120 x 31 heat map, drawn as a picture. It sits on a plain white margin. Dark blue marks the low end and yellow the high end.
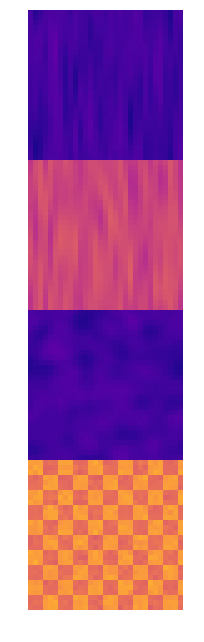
The table splits into 4 rows of 1 panel. Panel 1,1: very low, streaked downward, faint in contrast. Panel 2,1: middling, streaked downward, faint in contrast. Panel 3,1: very low, blotchy, faint in contrast. Panel 4,1: high, checkered.
